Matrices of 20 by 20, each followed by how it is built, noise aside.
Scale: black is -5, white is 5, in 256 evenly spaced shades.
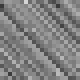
Toeplitz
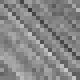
Toeplitz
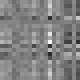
low rank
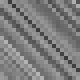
Toeplitz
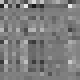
low rank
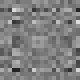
low rank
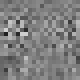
low rank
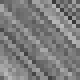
Toeplitz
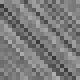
Toeplitz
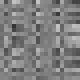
low rank
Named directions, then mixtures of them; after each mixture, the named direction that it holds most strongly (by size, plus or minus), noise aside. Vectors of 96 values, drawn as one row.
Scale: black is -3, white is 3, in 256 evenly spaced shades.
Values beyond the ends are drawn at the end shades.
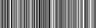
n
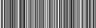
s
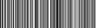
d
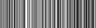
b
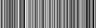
s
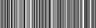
n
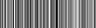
d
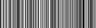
n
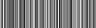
s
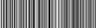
d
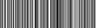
d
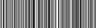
d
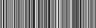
d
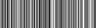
n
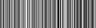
b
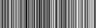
n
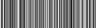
s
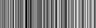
b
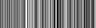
b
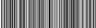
s
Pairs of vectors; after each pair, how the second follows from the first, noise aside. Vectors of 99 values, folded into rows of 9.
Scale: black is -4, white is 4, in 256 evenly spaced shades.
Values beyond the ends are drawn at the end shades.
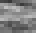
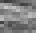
copied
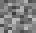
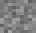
shrunk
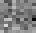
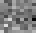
copied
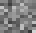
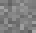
shrunk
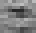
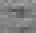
shrunk
